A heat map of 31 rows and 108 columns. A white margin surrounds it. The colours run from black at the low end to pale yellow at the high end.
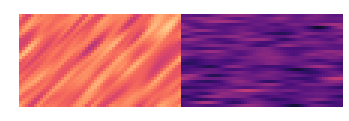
It is made of 1 by 2 panels. Panel 1,1: high, slanting up to the right. Panel 1,2: low, streaked across.
